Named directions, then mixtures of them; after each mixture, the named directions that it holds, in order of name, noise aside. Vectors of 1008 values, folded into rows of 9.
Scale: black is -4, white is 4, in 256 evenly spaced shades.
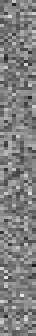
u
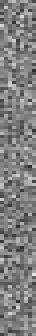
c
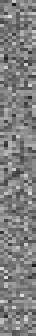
u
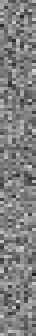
c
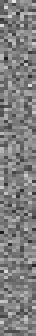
c, u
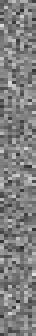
c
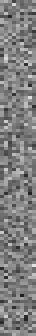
u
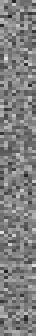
c, u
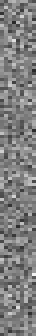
c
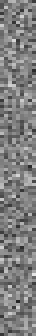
c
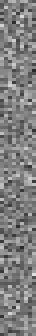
c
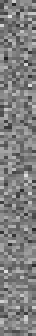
c, u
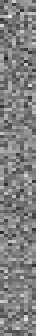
c, u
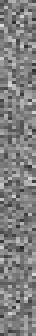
c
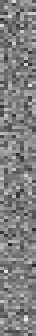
c, u
